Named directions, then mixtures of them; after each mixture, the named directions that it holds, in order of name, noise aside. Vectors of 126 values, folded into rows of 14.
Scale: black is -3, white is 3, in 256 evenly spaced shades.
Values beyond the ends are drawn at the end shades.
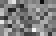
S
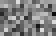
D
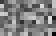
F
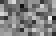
F, S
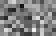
D, S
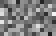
D, S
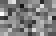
F, S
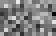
D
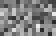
D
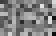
F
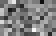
S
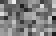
F, S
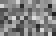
D, F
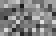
D, S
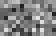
D, S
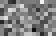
S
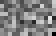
F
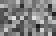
D, F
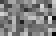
F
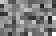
F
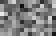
F, S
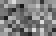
D, S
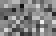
D, S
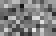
D, S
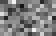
F, S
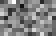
F, S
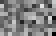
F
